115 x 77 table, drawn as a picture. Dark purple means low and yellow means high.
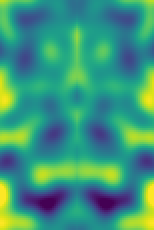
Slope: none. Lone odd cells: none. Mirror symmetry: left to right. Calmest part: top middle.
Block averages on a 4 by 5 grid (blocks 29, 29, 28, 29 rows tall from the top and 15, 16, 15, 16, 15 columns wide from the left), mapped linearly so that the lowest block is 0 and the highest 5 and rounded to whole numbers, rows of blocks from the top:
22322
42524
32323
50205
